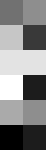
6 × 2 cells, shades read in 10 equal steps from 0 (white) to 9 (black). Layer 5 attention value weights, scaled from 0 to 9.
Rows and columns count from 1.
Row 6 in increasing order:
8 9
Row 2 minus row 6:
-7 -1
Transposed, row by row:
5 2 1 0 3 9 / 4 7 1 8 4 8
